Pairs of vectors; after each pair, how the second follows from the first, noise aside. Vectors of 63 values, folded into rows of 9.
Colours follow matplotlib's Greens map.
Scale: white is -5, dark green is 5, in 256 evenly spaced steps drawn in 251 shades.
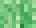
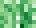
scaled up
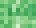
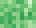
wrapped around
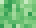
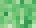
reversed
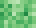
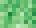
reversed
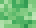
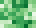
scaled up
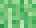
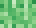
reversed
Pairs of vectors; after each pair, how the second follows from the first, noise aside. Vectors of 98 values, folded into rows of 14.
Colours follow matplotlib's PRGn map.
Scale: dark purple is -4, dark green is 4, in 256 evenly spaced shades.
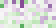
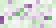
shuffled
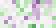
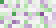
shuffled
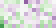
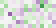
wrapped around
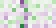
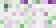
shuffled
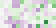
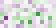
shuffled
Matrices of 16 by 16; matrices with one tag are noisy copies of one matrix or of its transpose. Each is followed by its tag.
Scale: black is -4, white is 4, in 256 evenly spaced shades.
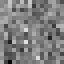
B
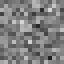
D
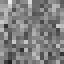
B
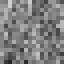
B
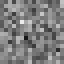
D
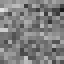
B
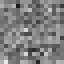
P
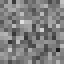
D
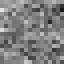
B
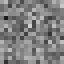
P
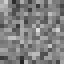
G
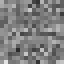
P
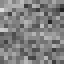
B
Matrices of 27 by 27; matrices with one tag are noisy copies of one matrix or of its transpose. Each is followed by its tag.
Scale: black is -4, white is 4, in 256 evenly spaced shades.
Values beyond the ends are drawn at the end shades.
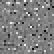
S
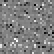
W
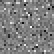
S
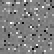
S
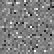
S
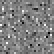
S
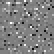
S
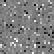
W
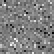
W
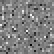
S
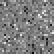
W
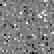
W
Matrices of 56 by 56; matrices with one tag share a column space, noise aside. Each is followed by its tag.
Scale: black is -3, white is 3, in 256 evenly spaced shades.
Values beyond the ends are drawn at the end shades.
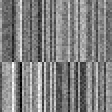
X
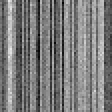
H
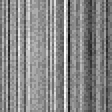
H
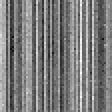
H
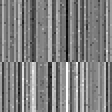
X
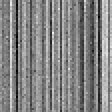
H
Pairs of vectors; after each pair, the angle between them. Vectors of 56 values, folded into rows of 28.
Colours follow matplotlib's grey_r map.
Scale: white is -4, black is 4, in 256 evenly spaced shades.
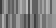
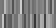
partly aligned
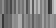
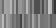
nearly opposite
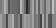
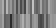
orthogonal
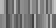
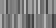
partly aligned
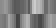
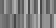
orthogonal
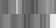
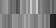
nearly opposite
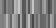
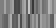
nearly opposite
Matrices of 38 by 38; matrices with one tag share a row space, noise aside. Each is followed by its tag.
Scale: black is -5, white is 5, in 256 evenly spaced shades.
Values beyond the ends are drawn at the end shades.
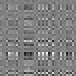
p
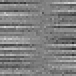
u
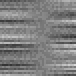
u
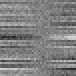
u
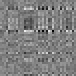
p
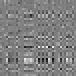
p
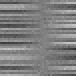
u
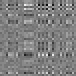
p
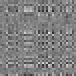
p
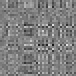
p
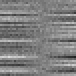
u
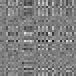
p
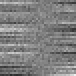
u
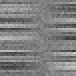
u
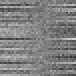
u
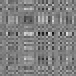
p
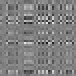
p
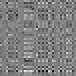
p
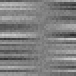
u
